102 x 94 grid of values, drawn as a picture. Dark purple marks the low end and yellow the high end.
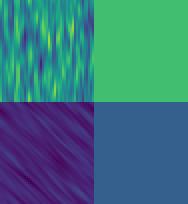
The table splits into 2 rows of 2 panels. Panel 1,1: middling, streaked downward, strong in contrast. Panel 1,2: high, flat. Panel 2,1: very low, slanting down to the right, faint in contrast. Panel 2,2: low, flat.
